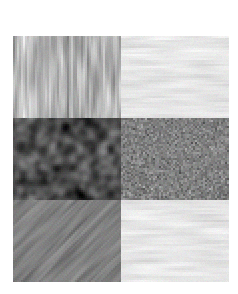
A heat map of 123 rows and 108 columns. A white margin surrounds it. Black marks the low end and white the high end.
It is made of 3 by 2 panels. Panel 1,1: high, streaked downward. Panel 1,2: very high, streaked across, faint in contrast. Panel 2,1: low, blotchy. Panel 2,2: middling, fine-grained. Panel 3,1: middling, slanting up to the right, faint in contrast. Panel 3,2: very high, streaked across, faint in contrast.
